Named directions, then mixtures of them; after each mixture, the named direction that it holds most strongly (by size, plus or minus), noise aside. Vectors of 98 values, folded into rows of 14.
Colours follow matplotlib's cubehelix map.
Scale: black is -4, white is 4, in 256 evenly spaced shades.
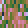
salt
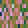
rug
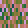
rug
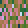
rug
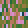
rug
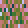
rug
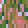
salt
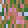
salt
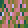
rug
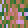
salt
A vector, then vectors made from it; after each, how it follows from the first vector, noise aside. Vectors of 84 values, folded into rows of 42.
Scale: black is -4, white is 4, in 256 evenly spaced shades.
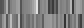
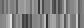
wrapped around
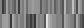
reversed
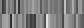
reversed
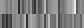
wrapped around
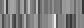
wrapped around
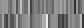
wrapped around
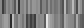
reversed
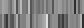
wrapped around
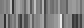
wrapped around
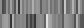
reversed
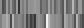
reversed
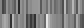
reversed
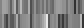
wrapped around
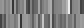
wrapped around
